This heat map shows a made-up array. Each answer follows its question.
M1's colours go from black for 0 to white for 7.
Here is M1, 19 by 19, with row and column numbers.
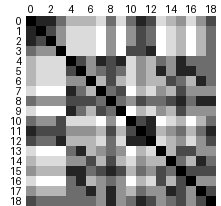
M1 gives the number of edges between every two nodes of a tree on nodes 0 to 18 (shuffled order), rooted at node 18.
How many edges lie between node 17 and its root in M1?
2
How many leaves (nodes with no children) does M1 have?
10
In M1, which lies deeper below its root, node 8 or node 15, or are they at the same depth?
node 15
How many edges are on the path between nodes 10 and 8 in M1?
4
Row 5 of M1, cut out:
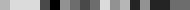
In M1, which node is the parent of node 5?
15
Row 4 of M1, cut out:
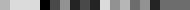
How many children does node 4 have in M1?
2
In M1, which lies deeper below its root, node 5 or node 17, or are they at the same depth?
node 5
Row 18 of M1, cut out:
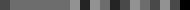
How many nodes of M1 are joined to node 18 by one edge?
2
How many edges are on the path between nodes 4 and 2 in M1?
6
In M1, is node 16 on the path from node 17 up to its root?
no
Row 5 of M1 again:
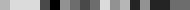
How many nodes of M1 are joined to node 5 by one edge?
3
